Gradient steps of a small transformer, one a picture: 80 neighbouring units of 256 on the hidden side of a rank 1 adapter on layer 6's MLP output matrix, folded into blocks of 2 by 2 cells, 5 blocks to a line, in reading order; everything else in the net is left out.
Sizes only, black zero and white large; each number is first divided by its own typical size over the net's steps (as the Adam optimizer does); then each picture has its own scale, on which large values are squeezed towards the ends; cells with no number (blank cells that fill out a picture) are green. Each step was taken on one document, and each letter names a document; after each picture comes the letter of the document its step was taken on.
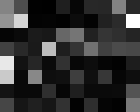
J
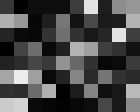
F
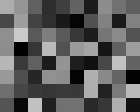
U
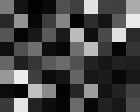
F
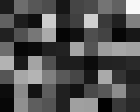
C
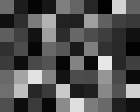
C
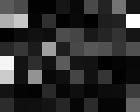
J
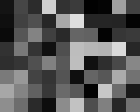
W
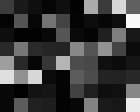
J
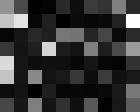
J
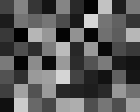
U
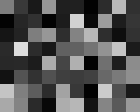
W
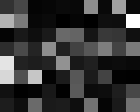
J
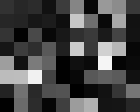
C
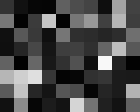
C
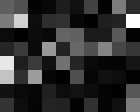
J
